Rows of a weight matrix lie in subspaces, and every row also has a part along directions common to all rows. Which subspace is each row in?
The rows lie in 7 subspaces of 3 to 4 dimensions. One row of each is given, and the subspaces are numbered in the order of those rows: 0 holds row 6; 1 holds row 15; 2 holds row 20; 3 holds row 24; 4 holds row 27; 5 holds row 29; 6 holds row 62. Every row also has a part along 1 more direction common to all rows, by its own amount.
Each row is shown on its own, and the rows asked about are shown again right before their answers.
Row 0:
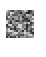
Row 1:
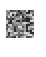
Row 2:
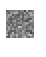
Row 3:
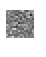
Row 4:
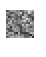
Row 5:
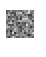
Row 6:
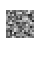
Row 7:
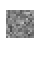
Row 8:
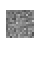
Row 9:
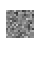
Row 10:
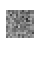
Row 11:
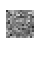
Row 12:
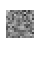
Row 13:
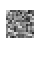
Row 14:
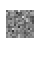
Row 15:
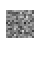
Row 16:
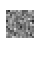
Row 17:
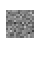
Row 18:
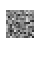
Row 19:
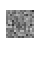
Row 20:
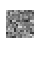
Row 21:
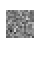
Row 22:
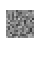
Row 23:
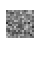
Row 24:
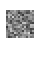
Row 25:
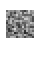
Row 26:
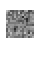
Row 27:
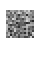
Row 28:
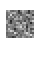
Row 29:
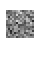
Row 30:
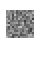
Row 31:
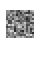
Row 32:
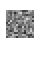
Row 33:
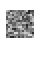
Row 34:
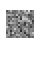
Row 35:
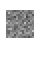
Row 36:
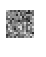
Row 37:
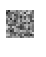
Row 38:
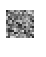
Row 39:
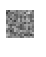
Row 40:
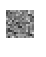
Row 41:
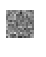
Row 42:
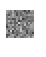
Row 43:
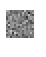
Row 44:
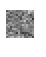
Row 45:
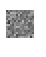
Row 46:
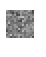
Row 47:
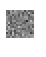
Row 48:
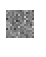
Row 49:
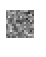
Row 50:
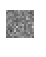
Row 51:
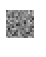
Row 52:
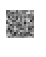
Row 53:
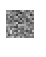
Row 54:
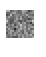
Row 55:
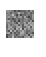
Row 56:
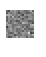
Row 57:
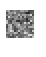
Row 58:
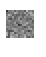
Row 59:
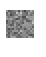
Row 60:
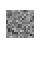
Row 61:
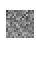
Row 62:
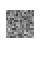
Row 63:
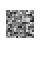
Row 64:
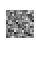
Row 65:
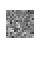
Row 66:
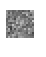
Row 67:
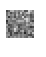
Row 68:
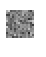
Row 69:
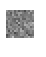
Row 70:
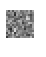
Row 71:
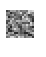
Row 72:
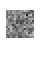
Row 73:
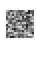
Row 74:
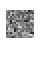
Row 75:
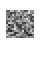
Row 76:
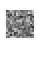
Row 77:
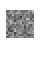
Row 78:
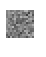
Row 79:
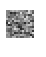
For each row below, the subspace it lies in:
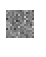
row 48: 5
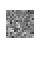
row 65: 2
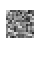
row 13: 3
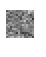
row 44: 5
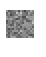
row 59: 0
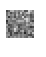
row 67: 3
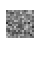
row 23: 1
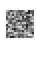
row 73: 5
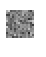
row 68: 3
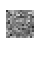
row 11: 1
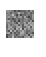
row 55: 0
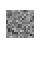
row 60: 0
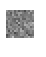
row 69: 0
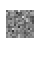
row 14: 0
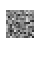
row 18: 4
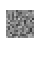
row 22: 6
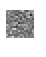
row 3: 5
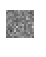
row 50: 1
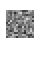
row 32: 6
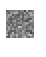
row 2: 2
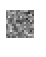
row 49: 4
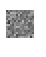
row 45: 1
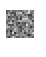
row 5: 0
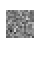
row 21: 1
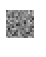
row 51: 6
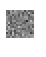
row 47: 2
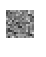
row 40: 3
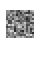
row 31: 5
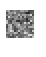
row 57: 4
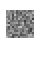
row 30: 6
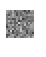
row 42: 0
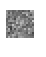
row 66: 4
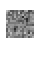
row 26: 3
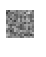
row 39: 6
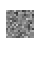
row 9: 6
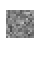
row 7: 4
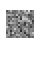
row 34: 0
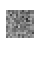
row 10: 3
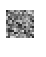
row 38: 2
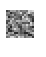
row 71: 5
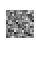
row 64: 0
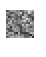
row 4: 5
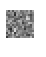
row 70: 1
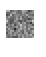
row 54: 3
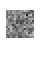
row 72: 4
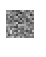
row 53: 5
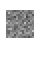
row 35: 1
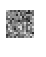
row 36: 0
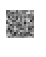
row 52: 6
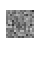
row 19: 5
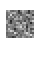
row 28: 3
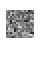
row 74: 2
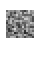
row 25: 6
